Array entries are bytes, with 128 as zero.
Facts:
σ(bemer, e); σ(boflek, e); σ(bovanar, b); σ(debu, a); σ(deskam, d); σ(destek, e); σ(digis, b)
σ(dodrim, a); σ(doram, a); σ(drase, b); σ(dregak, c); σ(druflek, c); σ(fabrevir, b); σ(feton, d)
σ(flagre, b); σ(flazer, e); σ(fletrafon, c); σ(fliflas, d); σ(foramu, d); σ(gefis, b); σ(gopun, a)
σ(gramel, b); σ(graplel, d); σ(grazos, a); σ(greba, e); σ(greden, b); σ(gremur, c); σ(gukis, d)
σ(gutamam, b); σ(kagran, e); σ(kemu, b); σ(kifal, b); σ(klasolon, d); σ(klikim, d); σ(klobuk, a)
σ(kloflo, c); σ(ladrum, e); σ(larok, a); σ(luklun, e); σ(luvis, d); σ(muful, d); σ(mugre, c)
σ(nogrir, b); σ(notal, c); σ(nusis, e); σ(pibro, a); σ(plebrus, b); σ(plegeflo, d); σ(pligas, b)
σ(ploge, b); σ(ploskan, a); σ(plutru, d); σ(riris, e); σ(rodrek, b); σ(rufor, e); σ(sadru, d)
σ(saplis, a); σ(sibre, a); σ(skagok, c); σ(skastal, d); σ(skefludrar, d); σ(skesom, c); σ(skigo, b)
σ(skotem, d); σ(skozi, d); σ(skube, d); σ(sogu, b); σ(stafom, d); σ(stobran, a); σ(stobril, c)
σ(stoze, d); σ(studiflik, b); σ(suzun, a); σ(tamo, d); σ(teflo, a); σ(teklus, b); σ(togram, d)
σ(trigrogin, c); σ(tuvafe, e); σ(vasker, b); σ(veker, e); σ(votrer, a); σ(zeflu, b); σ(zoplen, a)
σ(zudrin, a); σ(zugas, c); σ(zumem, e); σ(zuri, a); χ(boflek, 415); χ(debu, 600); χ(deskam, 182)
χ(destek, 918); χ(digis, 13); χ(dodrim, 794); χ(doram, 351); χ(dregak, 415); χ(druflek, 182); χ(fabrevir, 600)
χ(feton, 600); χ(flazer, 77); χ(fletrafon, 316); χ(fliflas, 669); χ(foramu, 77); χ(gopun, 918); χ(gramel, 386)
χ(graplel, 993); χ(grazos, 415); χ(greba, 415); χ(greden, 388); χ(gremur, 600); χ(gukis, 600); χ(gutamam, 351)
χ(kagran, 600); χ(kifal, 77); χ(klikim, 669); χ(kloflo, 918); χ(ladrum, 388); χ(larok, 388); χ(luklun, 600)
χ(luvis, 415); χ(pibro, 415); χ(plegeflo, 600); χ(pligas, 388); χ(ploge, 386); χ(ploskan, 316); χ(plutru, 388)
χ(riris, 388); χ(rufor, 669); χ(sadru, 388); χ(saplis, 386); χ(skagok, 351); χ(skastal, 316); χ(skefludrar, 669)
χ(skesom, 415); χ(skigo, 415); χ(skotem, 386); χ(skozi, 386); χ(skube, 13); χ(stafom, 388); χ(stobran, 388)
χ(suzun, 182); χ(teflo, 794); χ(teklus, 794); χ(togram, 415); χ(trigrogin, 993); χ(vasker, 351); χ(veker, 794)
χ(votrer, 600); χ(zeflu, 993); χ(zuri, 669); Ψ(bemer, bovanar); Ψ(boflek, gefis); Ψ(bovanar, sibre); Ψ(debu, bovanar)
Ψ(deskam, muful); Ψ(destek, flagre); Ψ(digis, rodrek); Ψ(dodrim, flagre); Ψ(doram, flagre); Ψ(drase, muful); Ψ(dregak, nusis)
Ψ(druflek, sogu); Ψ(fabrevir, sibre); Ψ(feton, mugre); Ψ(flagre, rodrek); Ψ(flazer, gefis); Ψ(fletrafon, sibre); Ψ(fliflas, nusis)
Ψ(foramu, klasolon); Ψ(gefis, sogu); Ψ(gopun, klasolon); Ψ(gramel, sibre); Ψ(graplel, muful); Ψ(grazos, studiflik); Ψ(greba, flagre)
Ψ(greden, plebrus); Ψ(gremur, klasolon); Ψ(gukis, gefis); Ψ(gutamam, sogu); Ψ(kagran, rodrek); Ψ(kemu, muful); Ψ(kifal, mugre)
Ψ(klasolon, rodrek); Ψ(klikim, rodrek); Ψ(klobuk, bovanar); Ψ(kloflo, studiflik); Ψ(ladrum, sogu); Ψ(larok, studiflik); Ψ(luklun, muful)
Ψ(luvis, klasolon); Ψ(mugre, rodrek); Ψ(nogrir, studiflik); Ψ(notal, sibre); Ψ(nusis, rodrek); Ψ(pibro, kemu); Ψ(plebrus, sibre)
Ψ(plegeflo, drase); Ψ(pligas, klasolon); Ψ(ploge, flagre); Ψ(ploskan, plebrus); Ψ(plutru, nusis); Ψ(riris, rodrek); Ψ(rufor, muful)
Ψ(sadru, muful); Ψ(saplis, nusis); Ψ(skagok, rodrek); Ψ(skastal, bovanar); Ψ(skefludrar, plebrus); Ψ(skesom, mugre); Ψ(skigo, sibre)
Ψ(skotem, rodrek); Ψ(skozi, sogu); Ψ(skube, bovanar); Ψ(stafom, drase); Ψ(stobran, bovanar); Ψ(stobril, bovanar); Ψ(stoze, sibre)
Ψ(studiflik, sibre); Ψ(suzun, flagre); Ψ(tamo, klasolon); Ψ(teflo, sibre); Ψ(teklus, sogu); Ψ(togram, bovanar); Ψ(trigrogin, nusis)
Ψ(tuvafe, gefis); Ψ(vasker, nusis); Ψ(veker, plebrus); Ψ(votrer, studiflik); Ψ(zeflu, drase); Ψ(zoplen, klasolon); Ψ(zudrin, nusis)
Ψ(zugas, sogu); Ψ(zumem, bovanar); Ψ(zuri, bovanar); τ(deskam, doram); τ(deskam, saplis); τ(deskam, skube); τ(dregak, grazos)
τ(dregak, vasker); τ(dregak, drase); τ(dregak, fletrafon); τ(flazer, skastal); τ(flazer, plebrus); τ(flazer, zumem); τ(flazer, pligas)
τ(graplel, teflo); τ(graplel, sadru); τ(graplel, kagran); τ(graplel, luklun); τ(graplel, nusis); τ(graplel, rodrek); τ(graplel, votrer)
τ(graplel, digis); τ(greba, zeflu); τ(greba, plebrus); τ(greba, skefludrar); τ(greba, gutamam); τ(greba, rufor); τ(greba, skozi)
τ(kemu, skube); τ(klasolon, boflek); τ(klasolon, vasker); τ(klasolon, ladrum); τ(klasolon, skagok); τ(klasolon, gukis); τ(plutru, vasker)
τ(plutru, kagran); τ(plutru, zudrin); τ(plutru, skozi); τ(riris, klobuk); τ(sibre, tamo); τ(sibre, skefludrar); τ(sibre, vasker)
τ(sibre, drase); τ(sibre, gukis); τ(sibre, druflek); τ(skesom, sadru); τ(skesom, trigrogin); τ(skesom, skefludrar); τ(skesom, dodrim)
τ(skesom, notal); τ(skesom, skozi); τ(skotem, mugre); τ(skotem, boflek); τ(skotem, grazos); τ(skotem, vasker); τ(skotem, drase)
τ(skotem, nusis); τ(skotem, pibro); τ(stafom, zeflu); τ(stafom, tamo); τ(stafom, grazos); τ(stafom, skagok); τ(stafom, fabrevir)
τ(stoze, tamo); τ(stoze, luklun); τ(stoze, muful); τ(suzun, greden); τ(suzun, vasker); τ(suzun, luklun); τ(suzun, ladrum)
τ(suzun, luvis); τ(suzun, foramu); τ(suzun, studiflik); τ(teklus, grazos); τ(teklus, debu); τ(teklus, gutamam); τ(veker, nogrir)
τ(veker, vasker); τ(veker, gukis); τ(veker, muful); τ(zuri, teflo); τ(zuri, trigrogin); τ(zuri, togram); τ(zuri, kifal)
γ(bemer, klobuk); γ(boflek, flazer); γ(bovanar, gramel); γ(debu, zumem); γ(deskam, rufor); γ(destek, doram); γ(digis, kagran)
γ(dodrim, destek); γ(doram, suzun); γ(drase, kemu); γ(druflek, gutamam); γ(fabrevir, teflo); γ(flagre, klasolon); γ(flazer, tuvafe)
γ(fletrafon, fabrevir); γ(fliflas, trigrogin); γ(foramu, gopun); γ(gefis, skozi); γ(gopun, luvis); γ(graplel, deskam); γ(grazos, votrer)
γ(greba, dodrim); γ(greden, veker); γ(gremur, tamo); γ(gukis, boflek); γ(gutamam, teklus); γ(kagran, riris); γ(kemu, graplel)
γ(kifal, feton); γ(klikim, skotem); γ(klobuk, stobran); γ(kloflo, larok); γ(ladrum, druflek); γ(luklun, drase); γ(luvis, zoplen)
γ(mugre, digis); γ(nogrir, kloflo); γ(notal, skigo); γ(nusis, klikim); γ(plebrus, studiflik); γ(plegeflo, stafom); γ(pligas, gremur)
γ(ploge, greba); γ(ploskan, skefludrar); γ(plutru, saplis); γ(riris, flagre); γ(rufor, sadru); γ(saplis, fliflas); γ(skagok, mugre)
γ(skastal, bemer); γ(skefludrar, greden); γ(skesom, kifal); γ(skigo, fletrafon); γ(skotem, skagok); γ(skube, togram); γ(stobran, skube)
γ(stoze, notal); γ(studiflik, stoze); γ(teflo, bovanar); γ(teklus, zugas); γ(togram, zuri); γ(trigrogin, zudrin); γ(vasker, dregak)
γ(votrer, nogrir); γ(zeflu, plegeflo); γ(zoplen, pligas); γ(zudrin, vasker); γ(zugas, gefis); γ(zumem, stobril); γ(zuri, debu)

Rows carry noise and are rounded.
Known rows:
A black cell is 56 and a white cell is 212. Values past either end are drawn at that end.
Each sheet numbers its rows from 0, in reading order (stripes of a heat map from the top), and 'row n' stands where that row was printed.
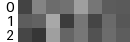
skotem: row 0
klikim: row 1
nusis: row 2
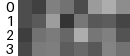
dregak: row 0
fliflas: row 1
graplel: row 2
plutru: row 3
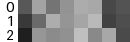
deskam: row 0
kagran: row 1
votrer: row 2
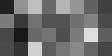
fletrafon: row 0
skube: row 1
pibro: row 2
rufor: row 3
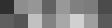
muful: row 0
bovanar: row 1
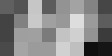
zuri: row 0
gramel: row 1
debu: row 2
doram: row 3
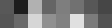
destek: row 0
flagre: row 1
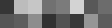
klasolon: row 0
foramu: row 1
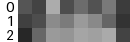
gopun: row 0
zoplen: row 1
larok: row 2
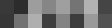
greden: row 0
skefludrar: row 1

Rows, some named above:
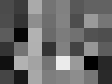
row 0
nusis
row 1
ladrum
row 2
destek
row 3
skefludrar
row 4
skagok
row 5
pligas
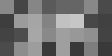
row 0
skube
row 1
suzun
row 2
sogu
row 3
skastal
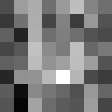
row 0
stobril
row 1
skefludrar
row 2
destek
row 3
riris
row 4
bovanar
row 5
teklus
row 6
flazer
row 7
kifal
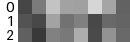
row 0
gramel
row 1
nusis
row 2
bemer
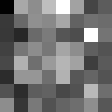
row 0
veker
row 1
luklun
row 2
grazos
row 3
zugas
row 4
deskam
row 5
druflek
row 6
luvis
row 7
skube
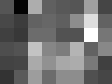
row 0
kifal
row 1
togram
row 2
grazos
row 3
riris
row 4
gefis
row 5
mugre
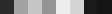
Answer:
vasker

